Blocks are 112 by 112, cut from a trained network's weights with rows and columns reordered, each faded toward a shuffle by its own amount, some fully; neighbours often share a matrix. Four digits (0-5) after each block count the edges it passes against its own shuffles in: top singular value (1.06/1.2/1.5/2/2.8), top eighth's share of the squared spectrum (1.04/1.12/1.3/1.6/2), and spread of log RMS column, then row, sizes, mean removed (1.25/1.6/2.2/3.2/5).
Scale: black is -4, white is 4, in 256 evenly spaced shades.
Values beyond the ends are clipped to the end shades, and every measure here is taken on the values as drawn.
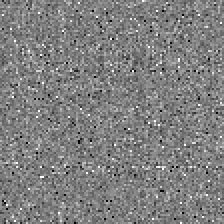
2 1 0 1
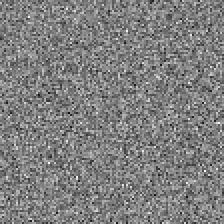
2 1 0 0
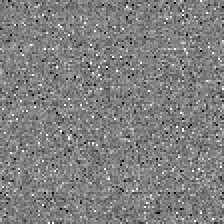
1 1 0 0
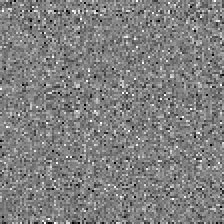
3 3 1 2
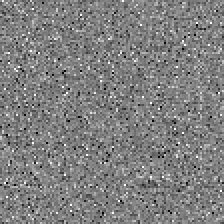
2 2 1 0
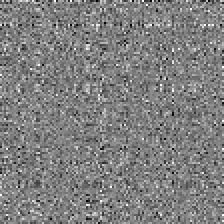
4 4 3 3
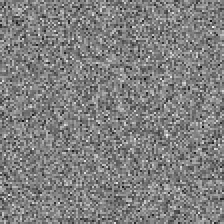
2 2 0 0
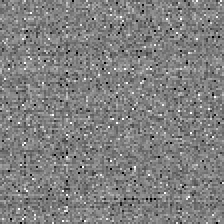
2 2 1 0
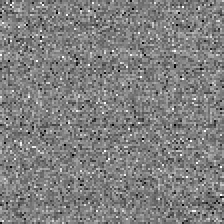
2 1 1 0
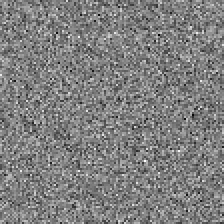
2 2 0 0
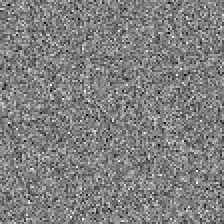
0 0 0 0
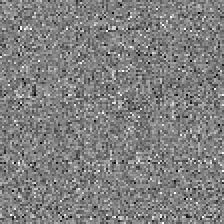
3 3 2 3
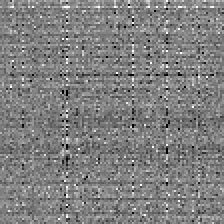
4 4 3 1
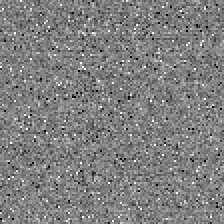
1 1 0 0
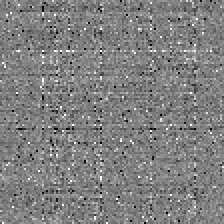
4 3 2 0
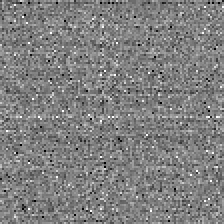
3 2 1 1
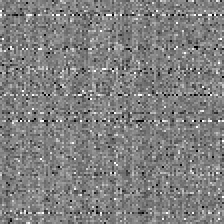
3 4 0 3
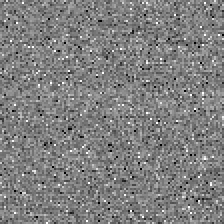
2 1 0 0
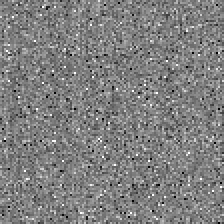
1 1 0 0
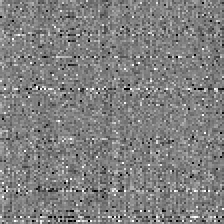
3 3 0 3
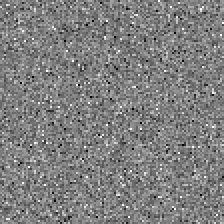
0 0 0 0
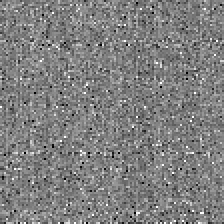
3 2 0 2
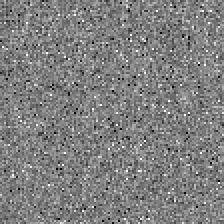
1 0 0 0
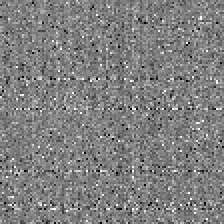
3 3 0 3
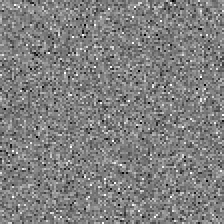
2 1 0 0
